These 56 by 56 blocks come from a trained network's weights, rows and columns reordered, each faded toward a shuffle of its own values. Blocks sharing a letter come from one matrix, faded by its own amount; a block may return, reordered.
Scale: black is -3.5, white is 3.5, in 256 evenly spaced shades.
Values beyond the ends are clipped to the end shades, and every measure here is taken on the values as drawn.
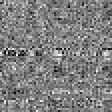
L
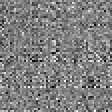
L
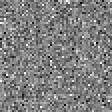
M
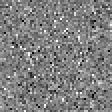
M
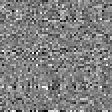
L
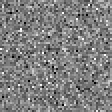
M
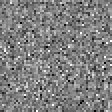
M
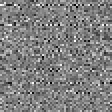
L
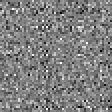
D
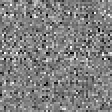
D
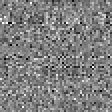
L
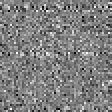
L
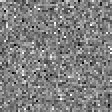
M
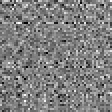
L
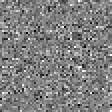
D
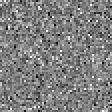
M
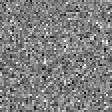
M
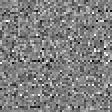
D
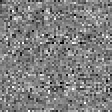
D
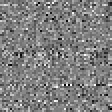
L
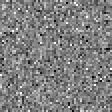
M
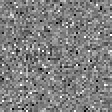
M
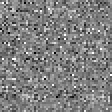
D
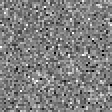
M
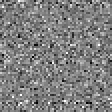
D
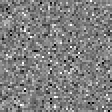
M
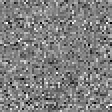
D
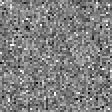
M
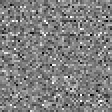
D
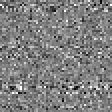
L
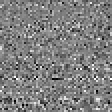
L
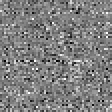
L
